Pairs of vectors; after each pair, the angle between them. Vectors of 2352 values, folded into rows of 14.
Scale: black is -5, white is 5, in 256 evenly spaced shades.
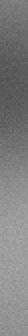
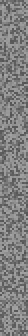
orthogonal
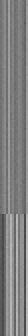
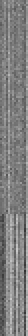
nearly parallel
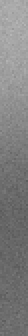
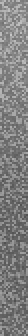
partly aligned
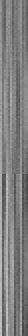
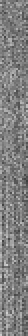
partly aligned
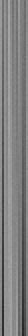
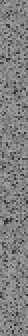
orthogonal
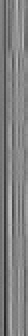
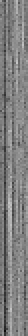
nearly parallel
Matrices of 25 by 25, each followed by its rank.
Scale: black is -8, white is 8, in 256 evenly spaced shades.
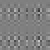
one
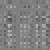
two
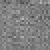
five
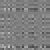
two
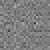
five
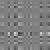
one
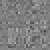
five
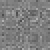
five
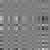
one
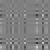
one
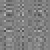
two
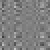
two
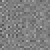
five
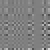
one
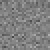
five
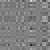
two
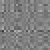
two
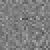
five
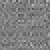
five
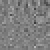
five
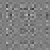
two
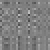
two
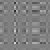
one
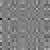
two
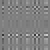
one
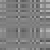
one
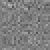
five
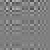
one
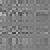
two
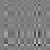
one
